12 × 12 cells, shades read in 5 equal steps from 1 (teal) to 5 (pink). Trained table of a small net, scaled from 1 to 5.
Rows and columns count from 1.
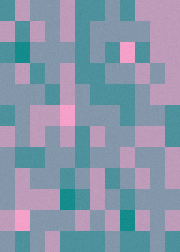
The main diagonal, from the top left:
2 2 3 3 4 3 4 3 3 3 3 2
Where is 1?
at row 3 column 2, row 10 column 5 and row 11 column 9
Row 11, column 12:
4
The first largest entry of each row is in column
2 1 9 2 5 5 1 9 2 2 2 4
